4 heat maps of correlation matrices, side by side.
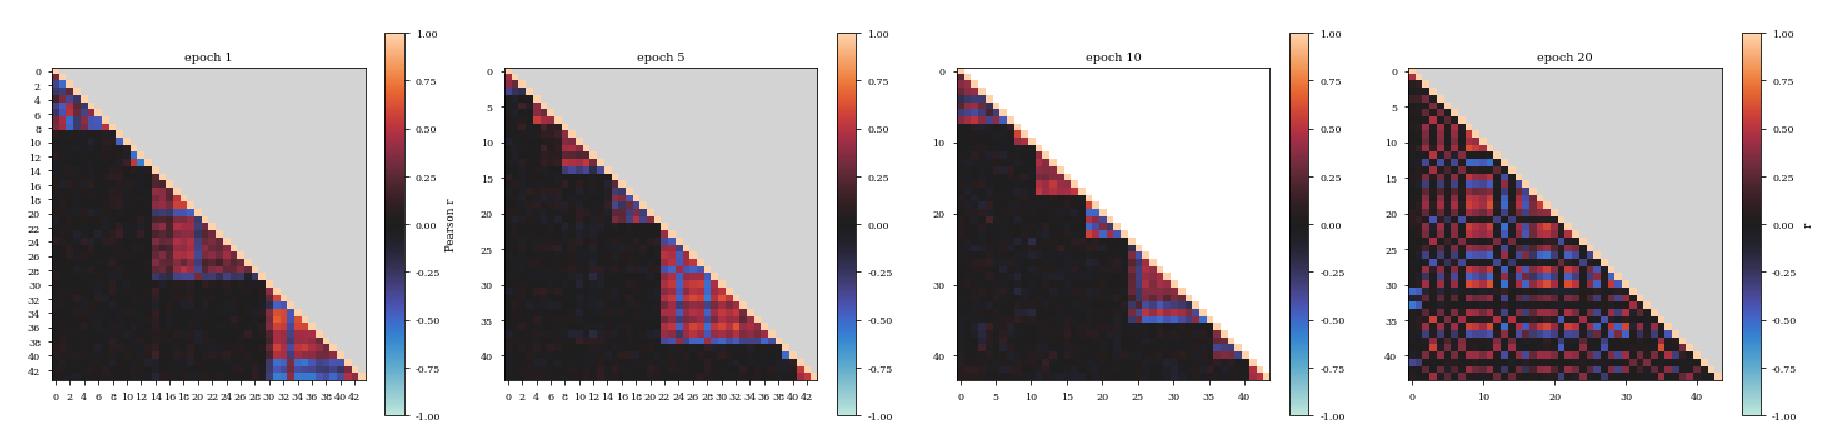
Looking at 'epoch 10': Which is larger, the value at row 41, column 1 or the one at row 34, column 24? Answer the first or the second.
the second
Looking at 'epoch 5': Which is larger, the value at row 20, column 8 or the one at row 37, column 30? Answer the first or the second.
the second
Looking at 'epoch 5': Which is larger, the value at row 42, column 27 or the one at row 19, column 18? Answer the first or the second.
the first
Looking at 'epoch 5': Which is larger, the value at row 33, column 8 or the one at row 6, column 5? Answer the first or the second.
the second
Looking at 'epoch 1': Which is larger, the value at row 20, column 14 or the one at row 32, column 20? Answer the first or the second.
the second
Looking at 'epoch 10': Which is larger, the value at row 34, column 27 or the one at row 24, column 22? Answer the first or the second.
the first
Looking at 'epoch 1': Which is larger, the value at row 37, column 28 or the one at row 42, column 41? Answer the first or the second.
the second
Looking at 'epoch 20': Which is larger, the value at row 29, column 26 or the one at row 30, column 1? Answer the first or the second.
the first
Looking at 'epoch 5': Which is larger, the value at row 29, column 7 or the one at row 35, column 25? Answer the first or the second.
the second
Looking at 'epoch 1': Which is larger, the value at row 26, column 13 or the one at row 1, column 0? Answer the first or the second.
the second
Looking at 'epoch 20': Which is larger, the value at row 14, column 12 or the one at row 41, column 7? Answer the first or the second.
the first
